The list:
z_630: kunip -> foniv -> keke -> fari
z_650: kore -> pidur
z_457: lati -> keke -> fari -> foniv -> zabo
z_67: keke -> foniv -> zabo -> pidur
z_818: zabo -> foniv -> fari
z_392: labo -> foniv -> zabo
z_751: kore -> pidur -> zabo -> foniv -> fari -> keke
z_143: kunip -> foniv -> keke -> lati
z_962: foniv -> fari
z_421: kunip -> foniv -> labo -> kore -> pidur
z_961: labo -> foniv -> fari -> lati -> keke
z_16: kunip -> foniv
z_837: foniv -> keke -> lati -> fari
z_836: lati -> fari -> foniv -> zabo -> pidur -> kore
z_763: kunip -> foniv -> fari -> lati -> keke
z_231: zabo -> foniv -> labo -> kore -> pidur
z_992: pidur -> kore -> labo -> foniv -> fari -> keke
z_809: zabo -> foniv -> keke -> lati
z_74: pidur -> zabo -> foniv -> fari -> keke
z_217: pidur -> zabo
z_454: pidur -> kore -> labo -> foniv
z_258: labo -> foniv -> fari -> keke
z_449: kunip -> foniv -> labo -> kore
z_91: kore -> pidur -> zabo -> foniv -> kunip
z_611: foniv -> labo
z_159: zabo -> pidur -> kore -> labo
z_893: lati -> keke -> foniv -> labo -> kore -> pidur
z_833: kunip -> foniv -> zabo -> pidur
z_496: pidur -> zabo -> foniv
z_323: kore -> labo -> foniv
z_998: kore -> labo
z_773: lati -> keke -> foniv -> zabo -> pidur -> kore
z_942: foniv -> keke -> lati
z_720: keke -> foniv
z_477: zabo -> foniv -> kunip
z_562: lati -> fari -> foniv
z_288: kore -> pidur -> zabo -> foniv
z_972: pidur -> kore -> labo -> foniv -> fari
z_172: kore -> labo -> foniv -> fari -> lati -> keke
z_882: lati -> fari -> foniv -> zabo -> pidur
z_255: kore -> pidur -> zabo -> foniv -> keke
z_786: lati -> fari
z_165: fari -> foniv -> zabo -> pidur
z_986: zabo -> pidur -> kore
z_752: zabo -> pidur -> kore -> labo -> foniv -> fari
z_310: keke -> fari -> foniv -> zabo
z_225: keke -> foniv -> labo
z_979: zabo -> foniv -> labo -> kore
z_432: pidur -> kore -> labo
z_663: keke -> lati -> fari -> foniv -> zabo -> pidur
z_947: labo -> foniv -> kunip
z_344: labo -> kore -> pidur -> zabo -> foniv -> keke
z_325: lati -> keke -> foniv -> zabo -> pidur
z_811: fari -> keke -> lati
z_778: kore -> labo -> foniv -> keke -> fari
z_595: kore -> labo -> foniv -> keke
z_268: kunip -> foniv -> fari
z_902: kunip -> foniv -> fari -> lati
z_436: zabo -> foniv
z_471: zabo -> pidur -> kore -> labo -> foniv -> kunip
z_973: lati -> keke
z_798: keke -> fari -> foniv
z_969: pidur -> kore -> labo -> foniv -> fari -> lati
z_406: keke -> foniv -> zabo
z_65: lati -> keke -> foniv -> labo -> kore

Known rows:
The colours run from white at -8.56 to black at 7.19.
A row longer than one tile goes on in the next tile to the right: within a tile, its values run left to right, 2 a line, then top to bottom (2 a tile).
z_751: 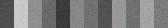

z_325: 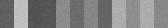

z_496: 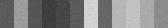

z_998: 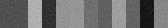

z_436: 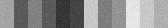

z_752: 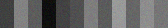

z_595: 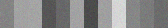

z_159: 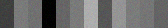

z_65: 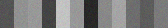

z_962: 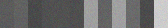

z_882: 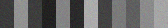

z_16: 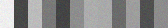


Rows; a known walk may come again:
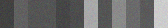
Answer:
z_962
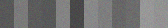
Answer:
z_457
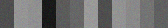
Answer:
z_159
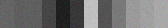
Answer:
z_818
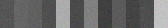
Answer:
z_562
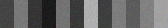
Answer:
z_882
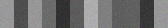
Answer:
z_268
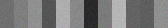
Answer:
z_65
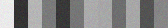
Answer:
z_16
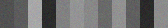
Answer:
z_998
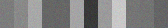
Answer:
z_595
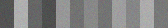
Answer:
z_325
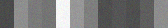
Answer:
z_973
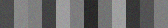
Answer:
z_172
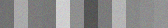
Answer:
z_942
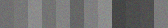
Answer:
z_763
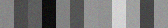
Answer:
z_611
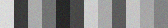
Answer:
z_477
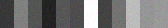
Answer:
z_217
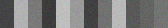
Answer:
z_893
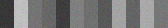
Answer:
z_751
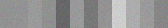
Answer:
z_720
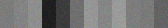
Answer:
z_471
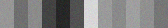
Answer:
z_833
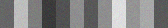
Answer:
z_344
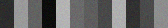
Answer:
z_969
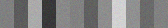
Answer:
z_323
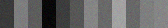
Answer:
z_752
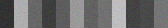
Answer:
z_992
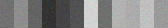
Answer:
z_496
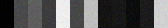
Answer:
z_786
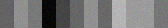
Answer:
z_231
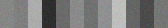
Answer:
z_421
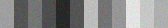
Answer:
z_436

